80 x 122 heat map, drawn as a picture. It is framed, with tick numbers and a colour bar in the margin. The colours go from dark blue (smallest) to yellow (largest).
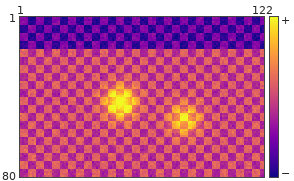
Two bumps rise from the field. The centre is the ninth with the highest average. The bottom part is higher, past a seam about 20% of the way down.
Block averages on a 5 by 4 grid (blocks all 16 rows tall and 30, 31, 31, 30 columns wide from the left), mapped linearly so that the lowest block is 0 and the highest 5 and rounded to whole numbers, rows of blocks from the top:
0000 | 3333 | 3543 | 3443 | 3333
